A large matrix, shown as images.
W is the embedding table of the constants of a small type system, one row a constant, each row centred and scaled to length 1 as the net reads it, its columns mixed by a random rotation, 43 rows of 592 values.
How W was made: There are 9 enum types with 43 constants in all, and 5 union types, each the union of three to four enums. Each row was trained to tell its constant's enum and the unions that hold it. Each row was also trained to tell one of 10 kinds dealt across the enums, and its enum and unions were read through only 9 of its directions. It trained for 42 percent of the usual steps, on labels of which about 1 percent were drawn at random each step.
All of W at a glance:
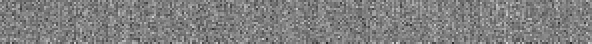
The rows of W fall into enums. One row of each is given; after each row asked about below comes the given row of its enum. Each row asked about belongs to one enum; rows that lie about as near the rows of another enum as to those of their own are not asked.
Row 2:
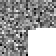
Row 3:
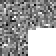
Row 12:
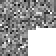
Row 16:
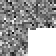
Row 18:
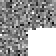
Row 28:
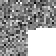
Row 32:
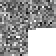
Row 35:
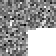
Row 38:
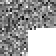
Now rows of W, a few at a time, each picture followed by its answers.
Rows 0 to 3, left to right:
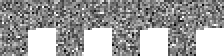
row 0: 32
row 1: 16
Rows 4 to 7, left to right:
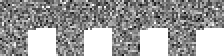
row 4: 32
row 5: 38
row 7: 28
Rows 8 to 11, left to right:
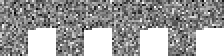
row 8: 16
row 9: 32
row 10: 32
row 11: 12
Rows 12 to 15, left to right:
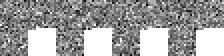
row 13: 2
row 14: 3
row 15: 2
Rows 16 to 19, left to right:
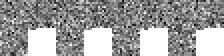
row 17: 32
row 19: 12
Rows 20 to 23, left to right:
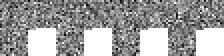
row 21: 16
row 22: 35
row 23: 28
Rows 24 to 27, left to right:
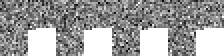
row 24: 38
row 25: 38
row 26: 35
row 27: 3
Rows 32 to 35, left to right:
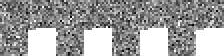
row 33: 16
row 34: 3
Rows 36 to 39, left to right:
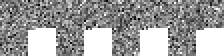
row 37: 35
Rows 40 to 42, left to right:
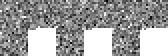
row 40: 16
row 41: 35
